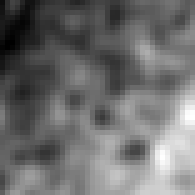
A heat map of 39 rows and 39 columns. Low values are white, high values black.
Ninth with the highest average: top left. Lone odd cells: none. Slope: up to the top left. Grain: blotchy. Stripes: none.
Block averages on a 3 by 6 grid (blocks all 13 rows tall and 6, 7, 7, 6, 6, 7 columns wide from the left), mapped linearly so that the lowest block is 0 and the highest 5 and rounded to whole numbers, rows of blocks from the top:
5 4 4 4 2 3 / 4 3 3 3 2 1 / 3 3 2 1 1 0
